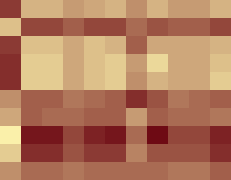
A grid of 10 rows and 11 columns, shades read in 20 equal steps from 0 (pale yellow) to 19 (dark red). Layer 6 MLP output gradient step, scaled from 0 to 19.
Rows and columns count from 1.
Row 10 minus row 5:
-8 8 8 4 7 8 3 6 4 4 9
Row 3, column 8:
6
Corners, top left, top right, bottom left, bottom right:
15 5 8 12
